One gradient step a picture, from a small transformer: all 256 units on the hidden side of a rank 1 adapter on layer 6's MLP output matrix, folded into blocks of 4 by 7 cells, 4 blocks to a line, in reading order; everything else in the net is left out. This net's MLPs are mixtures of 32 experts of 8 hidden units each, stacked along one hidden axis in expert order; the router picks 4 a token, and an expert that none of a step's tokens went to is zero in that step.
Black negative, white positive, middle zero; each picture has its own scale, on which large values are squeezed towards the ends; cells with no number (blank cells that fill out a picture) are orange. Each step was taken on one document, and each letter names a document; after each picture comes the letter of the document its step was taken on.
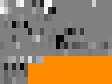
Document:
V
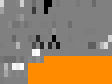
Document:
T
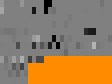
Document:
T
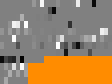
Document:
V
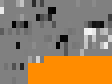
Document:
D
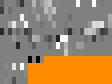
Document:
D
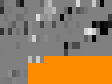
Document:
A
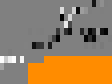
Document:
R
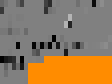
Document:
T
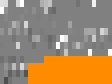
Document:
V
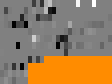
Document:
D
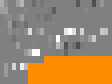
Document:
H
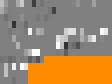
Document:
H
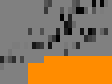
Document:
R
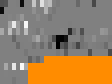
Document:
V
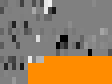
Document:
V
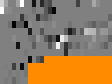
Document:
D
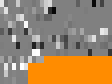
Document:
V
